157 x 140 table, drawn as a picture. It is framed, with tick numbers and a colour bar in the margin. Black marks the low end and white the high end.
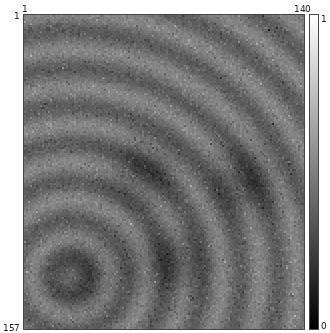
Mirror symmetry: none. Rings: centred on the bottom left. Dips: four. Average level on the scale: 40%.
